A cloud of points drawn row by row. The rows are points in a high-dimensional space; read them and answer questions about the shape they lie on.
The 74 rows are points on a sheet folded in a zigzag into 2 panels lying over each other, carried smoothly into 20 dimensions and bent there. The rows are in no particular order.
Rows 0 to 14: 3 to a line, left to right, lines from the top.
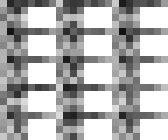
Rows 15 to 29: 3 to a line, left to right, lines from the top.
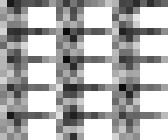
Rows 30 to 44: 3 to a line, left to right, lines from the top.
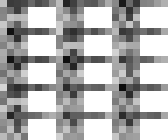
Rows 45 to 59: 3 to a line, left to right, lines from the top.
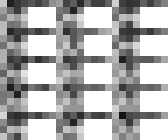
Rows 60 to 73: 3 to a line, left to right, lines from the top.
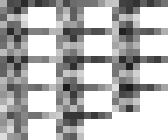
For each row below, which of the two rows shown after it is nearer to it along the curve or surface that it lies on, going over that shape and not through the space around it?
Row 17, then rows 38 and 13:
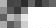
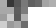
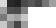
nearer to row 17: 13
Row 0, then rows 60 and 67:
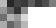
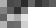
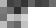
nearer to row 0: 60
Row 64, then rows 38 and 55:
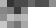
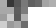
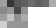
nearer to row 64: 55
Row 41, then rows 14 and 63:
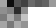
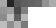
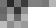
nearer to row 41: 14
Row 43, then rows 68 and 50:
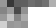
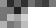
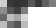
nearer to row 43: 68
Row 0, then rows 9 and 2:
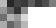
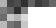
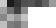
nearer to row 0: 2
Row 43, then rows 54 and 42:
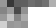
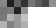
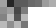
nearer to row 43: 54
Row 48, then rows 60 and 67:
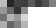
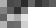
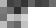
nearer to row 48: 60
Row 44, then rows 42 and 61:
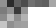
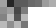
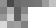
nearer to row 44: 61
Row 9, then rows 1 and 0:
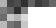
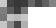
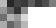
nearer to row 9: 1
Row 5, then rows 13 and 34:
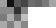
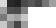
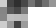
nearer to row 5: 13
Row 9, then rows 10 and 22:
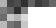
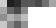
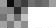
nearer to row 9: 10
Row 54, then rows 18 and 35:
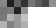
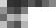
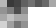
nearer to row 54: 35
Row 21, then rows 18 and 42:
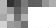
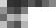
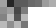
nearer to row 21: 42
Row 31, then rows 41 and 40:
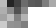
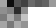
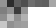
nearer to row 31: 41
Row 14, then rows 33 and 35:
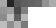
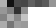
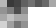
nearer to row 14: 33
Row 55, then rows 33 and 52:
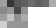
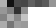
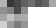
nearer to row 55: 52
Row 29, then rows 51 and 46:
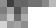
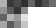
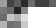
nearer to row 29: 46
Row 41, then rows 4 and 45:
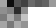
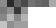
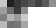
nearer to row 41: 45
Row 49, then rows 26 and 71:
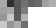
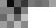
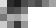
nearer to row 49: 26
